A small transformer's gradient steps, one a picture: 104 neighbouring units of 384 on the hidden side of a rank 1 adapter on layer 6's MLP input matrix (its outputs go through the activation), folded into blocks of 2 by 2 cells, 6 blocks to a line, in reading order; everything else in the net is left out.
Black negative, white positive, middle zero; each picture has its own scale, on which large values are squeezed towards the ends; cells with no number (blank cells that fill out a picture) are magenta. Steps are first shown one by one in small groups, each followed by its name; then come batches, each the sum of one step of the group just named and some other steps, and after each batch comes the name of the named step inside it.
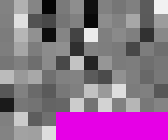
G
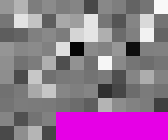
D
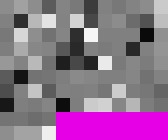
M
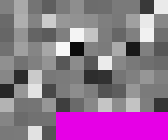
D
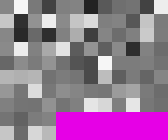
D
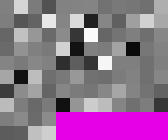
M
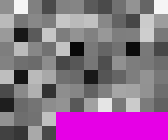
D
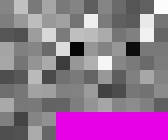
D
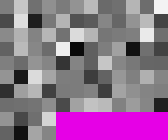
D
